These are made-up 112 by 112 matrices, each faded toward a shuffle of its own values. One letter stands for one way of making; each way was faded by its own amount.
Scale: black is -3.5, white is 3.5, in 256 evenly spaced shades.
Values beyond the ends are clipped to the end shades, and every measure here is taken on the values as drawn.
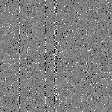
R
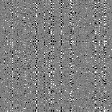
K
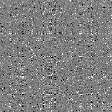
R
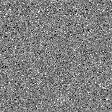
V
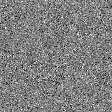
V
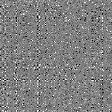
R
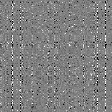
K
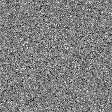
V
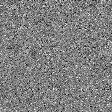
V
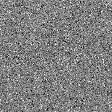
V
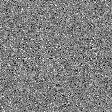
V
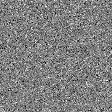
V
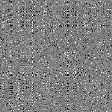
R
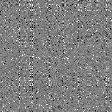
R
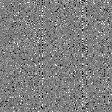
R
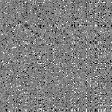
R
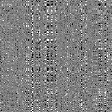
K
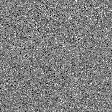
V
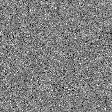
V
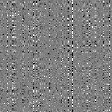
K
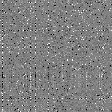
R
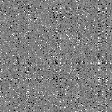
R
